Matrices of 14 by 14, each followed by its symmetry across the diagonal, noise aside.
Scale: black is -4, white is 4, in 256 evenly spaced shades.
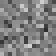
antisymmetric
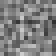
antisymmetric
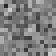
symmetric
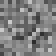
symmetric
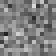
antisymmetric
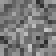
symmetric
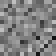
symmetric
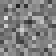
antisymmetric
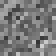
symmetric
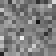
antisymmetric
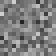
symmetric
